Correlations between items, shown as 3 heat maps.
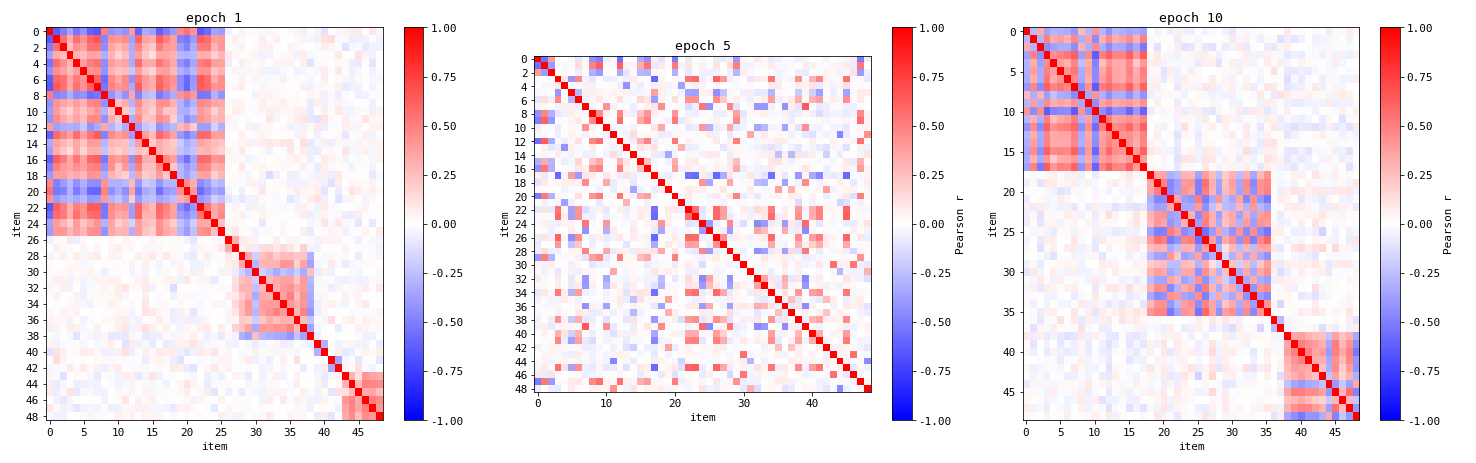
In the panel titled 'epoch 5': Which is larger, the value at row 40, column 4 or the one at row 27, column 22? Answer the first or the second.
the second
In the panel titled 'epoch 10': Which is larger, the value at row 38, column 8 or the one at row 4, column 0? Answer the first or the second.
the first
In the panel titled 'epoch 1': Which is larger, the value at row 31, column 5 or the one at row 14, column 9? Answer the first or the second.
the second
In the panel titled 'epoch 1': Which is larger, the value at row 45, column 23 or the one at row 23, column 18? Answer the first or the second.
the second
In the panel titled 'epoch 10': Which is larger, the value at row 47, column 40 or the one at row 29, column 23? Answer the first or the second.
the first
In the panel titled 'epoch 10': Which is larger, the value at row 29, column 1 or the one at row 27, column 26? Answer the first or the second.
the second
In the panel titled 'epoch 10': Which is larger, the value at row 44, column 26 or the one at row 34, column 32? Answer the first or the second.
the second
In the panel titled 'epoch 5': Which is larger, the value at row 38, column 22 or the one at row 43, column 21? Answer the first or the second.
the first
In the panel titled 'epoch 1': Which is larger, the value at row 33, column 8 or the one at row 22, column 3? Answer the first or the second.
the second
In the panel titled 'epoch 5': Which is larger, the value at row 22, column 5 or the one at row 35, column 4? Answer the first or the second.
the second
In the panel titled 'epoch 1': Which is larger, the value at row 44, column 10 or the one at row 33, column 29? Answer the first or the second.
the second
